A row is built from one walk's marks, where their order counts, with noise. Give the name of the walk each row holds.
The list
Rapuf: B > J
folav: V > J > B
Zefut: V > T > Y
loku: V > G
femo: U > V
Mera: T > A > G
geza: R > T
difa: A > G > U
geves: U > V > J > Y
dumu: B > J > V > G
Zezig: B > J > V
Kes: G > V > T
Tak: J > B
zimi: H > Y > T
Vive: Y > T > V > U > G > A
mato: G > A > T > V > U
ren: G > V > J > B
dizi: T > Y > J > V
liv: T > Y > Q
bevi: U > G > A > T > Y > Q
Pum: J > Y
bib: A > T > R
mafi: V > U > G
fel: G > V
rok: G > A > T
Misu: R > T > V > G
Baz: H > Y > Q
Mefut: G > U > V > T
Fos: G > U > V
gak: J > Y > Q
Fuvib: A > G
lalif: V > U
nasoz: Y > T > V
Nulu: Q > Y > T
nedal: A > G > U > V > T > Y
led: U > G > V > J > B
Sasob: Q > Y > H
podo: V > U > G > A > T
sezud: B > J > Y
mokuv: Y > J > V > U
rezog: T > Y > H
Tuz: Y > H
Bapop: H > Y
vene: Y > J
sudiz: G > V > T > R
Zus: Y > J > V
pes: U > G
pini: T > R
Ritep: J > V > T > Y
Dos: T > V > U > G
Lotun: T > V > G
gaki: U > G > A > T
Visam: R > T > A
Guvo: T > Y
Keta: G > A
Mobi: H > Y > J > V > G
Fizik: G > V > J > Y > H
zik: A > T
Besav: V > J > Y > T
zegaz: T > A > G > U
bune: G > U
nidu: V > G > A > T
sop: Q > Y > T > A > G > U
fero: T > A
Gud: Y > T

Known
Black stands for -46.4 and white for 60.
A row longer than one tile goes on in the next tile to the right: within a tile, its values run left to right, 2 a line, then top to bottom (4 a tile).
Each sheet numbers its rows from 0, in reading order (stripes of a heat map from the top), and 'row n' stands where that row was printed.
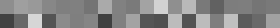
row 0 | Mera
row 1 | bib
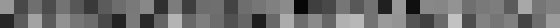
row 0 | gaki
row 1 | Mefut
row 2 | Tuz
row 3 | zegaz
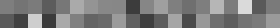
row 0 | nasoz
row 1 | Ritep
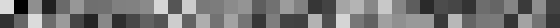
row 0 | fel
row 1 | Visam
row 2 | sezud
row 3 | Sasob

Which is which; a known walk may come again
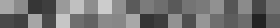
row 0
sezud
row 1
geves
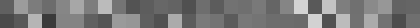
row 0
dizi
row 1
sop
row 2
Visam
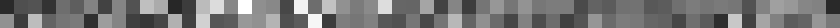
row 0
Sasob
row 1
Rapuf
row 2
pini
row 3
ren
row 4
bevi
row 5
nasoz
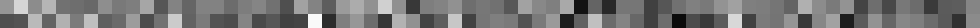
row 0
bib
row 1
sudiz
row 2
Guvo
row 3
zegaz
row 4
Fos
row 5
Mera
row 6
gaki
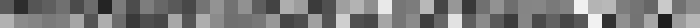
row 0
Baz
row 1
mokuv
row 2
Zezig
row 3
Kes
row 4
fero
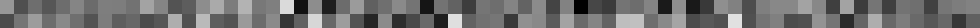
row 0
Fizik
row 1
dumu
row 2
fel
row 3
Nulu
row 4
Tuz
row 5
liv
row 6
Mefut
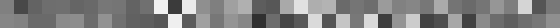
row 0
Mobi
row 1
geza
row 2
zik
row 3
Ritep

